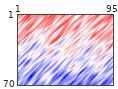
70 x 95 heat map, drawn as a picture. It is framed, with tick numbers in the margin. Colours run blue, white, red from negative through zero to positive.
Grain: diagonal, up to the right. Odd rows or columns: none. Slope: up to the top. Lone odd cells: none.
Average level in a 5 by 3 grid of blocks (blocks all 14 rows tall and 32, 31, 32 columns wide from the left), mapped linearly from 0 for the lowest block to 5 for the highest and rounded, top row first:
5 5 5
4 4 4
2 3 3
1 2 2
1 0 0
